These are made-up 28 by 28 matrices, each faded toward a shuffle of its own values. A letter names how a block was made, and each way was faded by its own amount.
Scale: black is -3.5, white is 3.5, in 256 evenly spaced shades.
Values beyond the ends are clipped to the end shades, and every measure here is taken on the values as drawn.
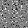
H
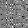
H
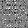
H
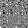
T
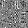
H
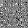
H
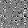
H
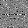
T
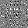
H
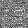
H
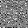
H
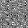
H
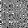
H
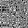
H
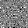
T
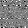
T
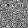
H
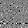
T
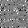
H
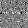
T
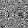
H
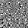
H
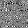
T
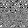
T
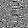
H
